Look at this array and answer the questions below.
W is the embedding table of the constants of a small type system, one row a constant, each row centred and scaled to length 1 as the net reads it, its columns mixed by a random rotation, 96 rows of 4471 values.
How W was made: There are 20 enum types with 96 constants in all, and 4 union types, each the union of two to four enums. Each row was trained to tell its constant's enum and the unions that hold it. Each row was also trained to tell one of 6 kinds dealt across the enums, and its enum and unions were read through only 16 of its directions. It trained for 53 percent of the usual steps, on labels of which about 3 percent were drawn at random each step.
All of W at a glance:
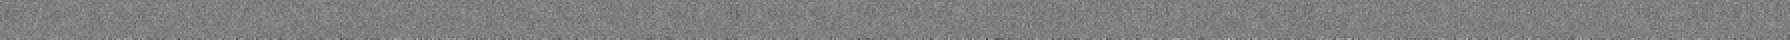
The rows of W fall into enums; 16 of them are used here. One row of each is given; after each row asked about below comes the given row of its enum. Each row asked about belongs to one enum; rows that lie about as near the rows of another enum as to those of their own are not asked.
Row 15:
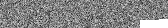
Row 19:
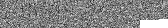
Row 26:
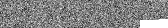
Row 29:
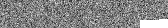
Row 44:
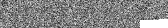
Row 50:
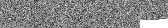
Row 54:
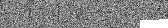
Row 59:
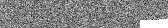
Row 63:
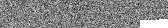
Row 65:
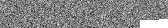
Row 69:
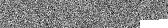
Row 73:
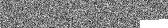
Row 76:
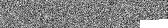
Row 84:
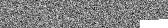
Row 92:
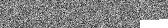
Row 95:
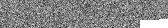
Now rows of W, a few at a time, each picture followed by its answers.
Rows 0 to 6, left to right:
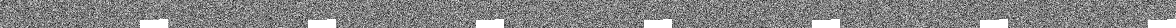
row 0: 44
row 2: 63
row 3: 84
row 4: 65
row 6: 15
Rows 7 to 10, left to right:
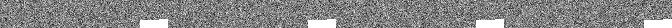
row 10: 15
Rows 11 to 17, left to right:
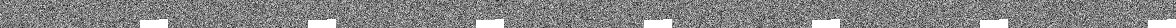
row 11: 84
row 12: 95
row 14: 54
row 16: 95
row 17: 63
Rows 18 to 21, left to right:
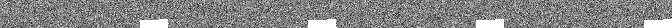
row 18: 65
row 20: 59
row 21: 95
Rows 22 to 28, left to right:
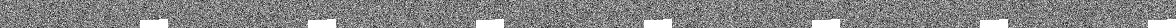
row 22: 44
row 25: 44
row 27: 73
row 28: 44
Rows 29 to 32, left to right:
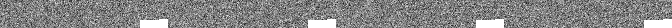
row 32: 95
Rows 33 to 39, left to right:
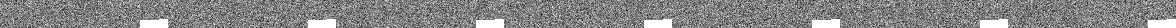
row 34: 54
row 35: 29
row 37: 84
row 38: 54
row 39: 92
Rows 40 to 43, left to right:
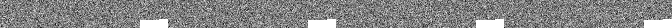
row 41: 44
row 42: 69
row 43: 69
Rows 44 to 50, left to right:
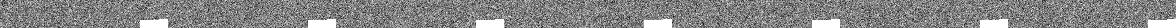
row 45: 63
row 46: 19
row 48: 29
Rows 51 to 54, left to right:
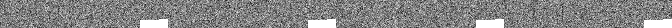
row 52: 92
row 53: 26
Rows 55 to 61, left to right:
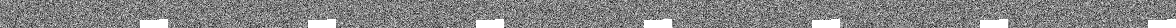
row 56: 29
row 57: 15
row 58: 19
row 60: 29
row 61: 15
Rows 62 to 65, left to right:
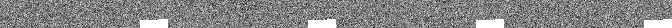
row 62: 29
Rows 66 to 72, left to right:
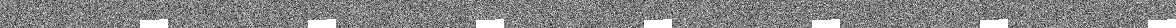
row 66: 95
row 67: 69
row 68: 15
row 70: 63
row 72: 15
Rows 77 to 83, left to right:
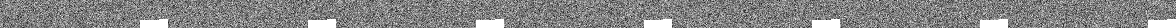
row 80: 29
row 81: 84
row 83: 54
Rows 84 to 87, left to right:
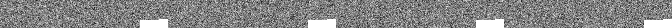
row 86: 65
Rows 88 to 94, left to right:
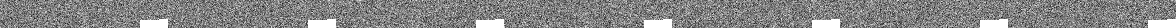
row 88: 59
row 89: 95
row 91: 59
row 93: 63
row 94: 63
